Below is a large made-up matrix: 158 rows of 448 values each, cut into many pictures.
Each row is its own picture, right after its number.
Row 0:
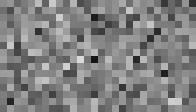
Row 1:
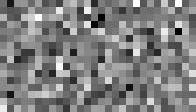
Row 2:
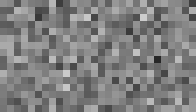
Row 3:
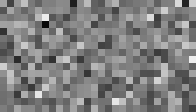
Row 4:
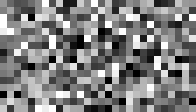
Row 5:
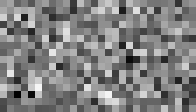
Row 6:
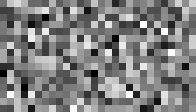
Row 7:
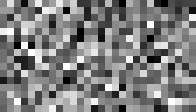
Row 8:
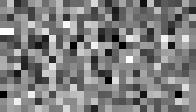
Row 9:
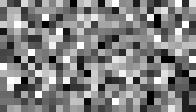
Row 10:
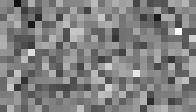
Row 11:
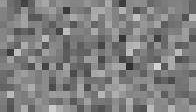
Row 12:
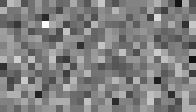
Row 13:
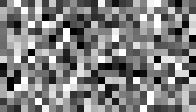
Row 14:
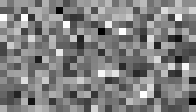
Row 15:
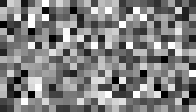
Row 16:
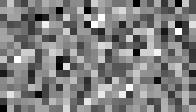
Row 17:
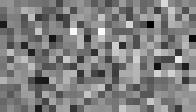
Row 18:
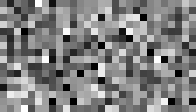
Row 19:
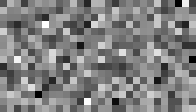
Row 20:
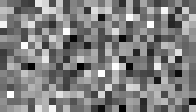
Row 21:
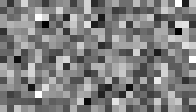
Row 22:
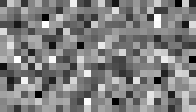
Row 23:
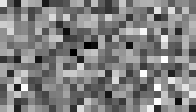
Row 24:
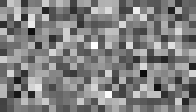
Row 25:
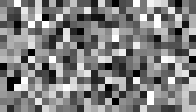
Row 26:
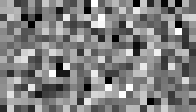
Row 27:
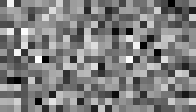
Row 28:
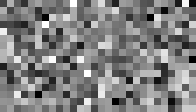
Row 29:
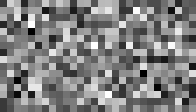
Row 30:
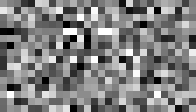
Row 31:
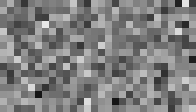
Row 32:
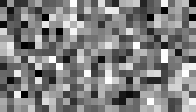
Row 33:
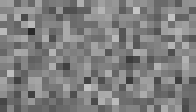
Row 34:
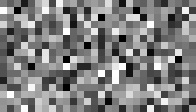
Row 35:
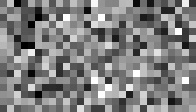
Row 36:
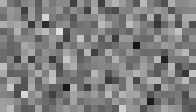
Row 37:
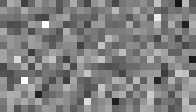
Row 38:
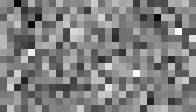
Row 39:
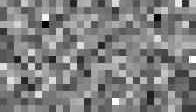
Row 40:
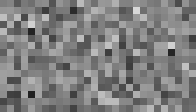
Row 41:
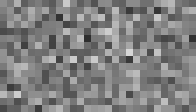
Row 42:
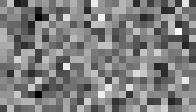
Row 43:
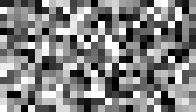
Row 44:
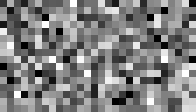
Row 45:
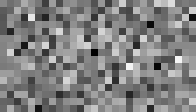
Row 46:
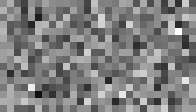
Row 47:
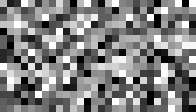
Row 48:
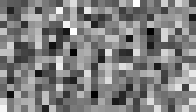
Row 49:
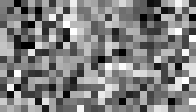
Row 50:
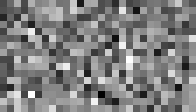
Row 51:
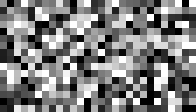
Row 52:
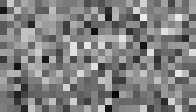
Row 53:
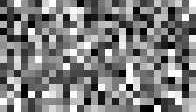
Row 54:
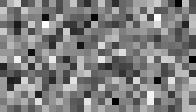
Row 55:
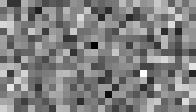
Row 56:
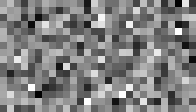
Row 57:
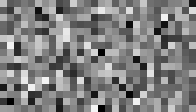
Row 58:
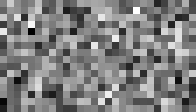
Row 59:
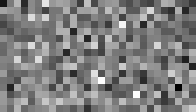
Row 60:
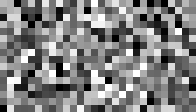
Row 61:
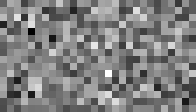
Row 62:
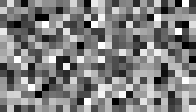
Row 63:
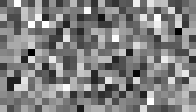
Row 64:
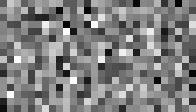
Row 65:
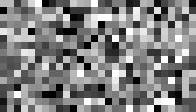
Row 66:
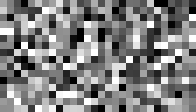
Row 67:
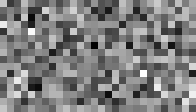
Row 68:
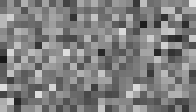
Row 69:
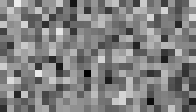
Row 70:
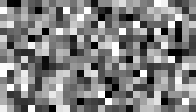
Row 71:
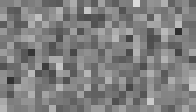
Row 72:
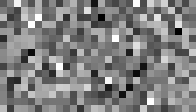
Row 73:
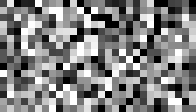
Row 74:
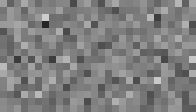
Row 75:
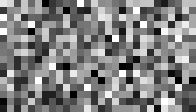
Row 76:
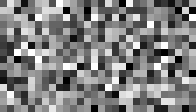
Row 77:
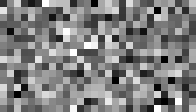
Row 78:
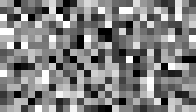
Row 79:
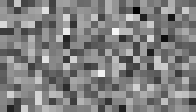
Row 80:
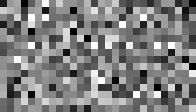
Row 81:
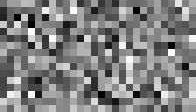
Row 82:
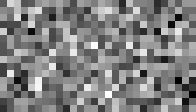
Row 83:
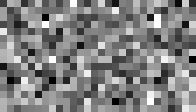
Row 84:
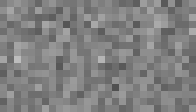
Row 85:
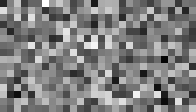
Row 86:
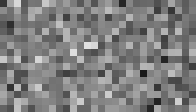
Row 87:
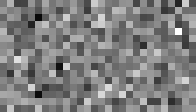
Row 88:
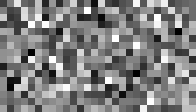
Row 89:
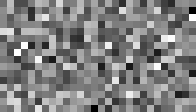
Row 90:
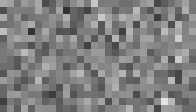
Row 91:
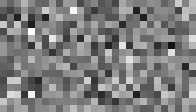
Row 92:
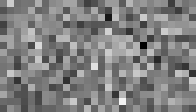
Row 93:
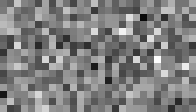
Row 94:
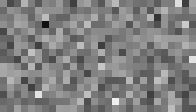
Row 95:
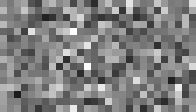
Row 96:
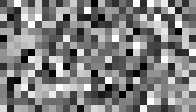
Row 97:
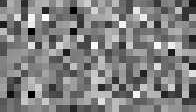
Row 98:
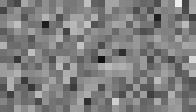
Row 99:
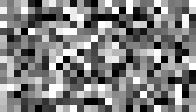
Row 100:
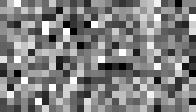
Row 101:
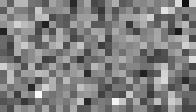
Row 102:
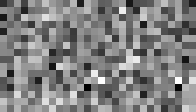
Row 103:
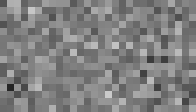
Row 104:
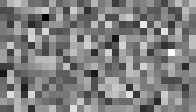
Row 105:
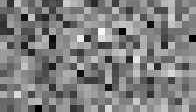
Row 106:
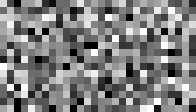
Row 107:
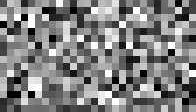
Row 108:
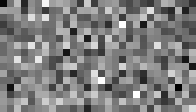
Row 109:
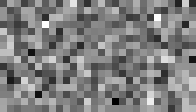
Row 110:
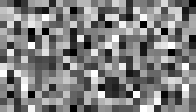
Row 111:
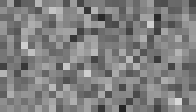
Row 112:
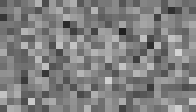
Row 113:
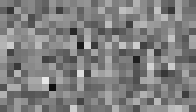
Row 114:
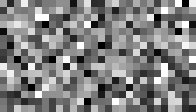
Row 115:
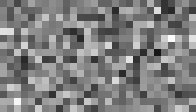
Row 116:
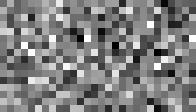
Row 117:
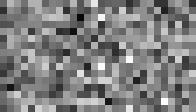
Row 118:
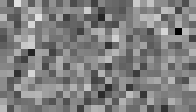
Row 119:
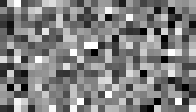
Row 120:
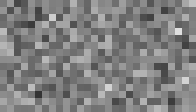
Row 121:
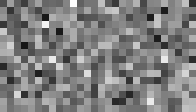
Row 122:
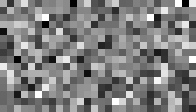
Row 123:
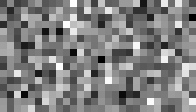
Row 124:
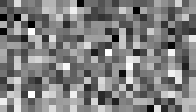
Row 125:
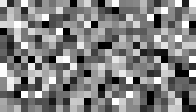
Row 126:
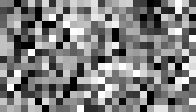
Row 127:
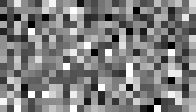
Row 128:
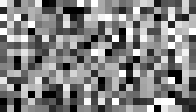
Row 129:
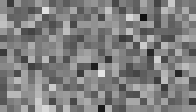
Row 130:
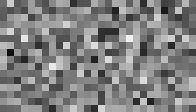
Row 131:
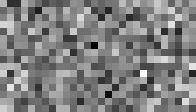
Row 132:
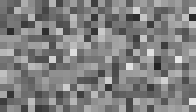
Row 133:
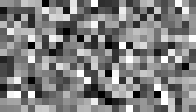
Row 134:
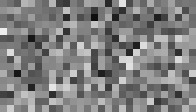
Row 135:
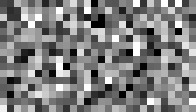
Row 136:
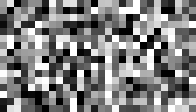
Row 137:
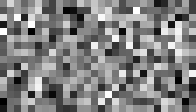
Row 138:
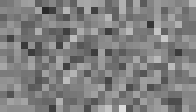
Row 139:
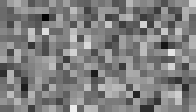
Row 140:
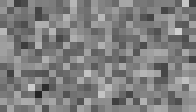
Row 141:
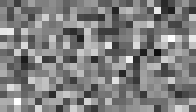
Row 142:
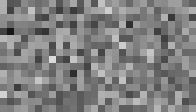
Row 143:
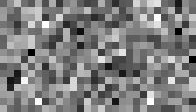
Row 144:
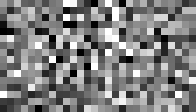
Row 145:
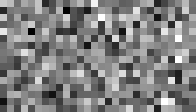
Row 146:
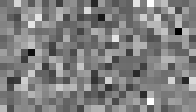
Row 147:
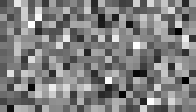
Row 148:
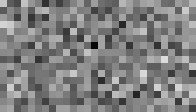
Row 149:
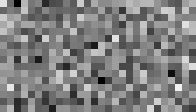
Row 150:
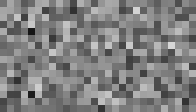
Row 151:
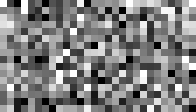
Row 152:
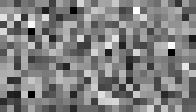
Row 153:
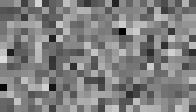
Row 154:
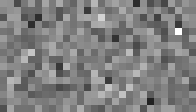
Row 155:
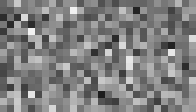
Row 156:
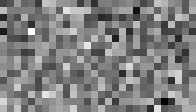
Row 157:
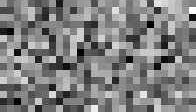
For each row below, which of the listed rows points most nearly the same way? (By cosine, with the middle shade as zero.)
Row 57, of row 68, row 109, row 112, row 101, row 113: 113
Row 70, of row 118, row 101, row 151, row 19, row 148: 151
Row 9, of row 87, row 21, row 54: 21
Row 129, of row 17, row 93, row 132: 93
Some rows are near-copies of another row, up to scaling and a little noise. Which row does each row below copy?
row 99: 95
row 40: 152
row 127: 53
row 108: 59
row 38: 10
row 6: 104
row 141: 115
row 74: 125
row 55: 131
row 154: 60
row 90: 145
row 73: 111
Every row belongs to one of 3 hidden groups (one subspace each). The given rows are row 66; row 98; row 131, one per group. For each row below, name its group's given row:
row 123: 98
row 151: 131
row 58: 131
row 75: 131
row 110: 131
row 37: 98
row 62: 98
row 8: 66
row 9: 98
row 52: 66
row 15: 131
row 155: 131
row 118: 98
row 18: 66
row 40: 131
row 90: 131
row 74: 98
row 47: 98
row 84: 98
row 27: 66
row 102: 131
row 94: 98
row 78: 66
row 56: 98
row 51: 98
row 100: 98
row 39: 98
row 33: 131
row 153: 66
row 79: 66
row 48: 98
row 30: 66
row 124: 131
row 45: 66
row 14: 66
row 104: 131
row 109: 98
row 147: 98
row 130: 66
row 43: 131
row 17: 66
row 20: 66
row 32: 98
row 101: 98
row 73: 66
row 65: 131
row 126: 98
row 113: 66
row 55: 131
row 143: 98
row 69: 98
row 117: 131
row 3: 98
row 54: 98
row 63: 98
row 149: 131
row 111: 66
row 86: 131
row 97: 131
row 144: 66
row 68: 66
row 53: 131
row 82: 131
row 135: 98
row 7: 66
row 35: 98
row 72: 98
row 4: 66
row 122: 98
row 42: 98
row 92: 66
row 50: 131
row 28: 98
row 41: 66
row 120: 98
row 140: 98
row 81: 131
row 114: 98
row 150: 131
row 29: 131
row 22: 98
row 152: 131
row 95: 131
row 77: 131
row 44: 98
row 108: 131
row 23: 131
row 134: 66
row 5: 131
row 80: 131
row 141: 66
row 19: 98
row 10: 98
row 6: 131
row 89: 66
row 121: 98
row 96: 98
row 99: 131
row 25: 98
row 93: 66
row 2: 66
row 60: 98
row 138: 66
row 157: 66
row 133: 131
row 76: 66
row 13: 98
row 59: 131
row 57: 66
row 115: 66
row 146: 98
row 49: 98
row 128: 131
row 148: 131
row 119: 131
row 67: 131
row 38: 98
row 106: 131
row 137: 131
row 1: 98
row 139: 131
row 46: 98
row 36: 98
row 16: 98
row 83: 98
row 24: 131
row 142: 66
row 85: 131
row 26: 98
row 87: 98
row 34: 66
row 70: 131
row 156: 131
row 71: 98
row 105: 66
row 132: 66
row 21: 98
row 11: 66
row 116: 66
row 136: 66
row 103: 131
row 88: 98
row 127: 131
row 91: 131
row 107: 131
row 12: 98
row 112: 66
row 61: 131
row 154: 98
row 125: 98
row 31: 98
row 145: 131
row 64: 98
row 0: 66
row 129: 66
